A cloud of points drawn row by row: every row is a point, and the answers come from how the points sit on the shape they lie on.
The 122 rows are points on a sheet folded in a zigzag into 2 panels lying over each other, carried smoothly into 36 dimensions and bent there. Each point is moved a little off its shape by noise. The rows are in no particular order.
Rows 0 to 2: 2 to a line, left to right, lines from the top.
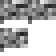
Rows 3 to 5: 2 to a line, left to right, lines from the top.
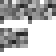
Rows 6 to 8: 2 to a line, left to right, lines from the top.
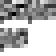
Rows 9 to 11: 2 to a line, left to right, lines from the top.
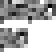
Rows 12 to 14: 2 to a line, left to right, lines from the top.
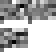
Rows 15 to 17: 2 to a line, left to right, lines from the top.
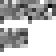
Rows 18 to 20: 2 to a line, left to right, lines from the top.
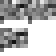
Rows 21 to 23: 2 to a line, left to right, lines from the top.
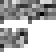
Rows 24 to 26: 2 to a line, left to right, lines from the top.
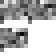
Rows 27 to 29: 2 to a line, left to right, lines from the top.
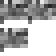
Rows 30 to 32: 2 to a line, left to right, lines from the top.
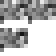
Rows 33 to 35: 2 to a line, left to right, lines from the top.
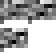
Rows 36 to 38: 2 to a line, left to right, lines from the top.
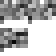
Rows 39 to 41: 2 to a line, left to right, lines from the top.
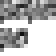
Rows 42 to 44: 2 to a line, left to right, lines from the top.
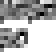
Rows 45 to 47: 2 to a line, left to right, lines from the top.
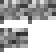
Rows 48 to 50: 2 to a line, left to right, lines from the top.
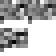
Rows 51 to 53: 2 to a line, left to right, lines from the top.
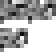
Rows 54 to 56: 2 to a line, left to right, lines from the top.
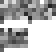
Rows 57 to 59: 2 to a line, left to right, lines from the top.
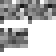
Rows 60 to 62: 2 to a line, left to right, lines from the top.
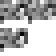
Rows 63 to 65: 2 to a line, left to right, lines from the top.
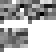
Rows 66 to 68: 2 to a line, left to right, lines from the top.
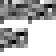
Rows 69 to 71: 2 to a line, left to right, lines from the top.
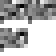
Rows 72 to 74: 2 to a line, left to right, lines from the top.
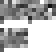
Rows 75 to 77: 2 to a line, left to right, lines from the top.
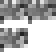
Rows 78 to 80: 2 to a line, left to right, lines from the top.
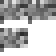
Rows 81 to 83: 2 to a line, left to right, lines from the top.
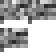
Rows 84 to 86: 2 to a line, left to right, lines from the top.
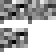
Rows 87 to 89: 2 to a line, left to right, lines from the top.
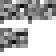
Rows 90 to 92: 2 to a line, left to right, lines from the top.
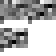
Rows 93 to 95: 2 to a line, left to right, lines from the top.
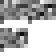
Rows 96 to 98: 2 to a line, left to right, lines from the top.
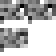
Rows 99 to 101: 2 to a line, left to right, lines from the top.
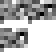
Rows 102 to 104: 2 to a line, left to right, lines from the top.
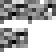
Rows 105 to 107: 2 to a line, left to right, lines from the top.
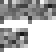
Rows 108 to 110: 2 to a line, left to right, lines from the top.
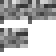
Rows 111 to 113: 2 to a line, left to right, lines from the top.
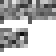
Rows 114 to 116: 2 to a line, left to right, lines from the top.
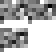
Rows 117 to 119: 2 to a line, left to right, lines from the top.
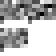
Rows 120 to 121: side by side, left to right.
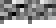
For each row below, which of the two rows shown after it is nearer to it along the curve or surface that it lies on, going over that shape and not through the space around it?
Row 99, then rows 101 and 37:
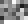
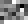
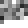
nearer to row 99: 37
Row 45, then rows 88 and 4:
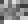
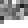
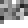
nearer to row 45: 4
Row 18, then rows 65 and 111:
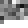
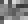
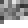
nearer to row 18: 65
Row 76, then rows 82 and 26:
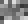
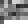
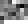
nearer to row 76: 26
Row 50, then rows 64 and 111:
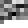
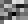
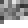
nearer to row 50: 64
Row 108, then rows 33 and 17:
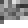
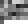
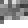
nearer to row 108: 33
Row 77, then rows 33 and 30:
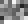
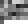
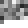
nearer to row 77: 30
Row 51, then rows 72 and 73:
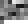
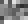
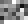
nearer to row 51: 72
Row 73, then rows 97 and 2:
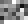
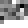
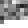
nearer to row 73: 2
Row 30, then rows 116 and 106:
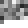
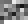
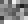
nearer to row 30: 116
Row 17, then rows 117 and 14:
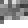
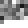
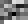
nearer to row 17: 117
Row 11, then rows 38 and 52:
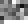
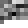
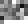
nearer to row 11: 52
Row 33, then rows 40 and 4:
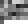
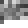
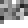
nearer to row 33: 40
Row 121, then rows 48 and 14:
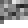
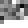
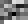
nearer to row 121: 14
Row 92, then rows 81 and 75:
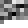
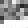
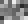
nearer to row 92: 81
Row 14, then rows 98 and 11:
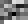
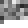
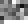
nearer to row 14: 98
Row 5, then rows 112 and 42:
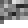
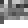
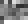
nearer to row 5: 112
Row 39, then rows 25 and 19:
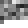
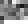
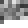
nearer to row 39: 19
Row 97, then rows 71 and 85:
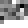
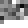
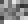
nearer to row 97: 71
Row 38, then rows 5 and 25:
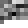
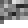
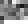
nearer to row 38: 5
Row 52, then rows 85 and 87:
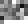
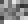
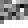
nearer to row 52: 87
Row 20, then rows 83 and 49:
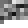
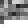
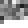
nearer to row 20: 83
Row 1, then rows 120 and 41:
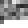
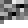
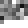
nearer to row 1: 120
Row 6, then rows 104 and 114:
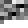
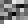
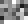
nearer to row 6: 104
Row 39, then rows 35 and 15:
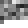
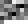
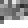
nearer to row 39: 35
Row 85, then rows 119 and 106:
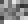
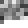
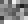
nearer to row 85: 119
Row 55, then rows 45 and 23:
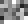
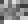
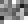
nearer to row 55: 45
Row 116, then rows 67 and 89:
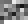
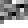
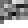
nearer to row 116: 89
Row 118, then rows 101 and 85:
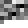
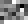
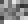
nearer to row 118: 101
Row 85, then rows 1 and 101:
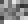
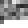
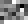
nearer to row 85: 1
